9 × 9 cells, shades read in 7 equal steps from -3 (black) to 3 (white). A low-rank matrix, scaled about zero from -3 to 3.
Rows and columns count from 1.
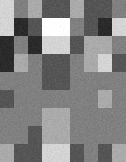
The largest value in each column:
2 1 1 3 3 1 1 2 2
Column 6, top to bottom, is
1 0 -1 0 0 0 0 0 -1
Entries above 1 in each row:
1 4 2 1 0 0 0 0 2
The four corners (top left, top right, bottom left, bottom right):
2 0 1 1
